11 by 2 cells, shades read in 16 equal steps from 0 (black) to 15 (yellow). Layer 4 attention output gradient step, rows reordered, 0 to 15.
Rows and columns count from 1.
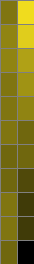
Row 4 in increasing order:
8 10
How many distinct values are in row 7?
1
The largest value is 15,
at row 1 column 2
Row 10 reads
8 4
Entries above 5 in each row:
2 2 2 2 2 2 2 1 1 1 1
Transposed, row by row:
8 9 9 8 8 8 7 7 8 8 7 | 15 14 11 10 9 7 7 5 4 4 0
